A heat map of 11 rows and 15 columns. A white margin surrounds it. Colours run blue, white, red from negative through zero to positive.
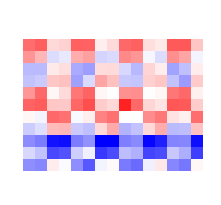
Overall the values sit about 50% of the way up the scale. No row or column stands out. Stripes running across repeat 2 times from top to bottom. The top part is higher, up to a seam about 70% of the way down.
